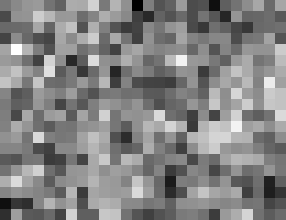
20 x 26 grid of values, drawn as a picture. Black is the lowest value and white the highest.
The halves do not mirror each other. Overall the values sit about 50% of the way up the scale. The middle right is the ninth with the highest average. The histogram is bell-shaped.
